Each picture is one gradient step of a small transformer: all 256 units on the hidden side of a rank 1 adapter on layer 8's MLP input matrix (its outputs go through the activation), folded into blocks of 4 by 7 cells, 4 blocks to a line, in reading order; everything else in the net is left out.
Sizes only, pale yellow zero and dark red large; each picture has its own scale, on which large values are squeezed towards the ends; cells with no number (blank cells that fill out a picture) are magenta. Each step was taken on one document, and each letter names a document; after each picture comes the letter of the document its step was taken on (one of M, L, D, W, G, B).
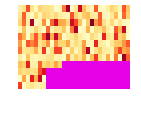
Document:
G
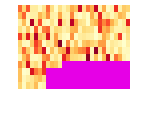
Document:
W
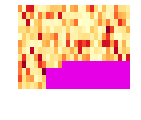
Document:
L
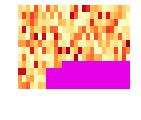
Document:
G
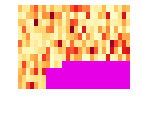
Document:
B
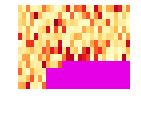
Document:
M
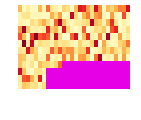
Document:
M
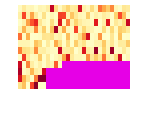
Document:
W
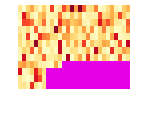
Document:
W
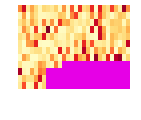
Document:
W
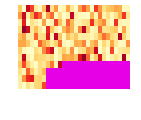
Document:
M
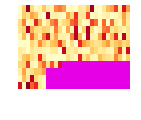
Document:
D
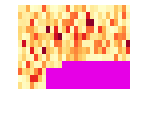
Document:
G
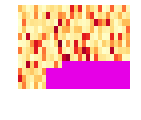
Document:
W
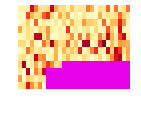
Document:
L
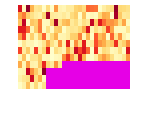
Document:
D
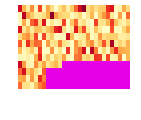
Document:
B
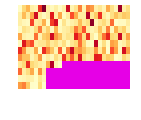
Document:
M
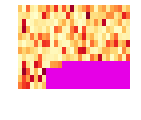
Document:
B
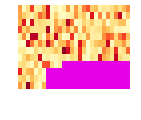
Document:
G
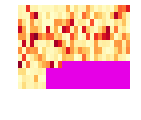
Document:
M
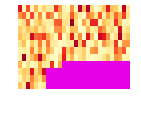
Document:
G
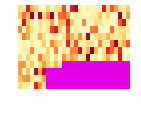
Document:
L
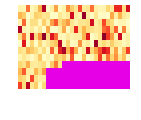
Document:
M
